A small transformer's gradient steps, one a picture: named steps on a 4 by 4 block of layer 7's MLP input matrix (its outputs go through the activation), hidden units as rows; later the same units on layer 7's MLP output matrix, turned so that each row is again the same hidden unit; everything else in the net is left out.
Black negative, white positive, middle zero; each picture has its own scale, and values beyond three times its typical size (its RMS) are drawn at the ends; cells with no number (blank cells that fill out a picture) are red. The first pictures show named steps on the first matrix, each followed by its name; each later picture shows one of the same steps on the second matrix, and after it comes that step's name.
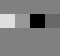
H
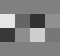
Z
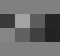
Z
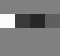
H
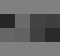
Z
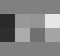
Z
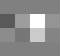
Z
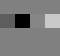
H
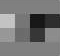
Z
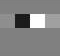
H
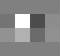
Z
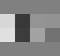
Z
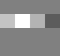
H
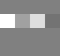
H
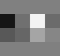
Z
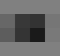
Z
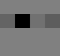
H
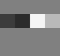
H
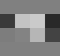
Z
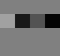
H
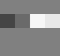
H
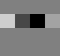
H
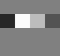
H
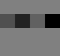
H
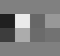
Z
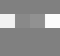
H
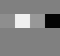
H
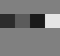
H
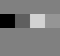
H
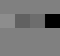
H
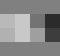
Z
